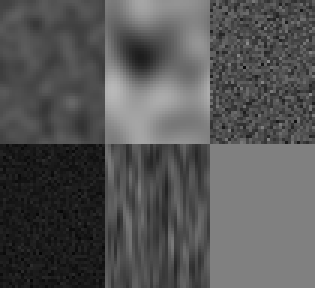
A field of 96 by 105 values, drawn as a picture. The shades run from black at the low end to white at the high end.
The table splits into 2 rows of 3 panels. Panel 1,1: low, blotchy, faint in contrast. Panel 1,2: middling, smooth, strong in contrast. Panel 1,3: low, fine-grained. Panel 2,1: very low, fine-grained, faint in contrast. Panel 2,2: low, streaked downward. Panel 2,3: middling, flat.
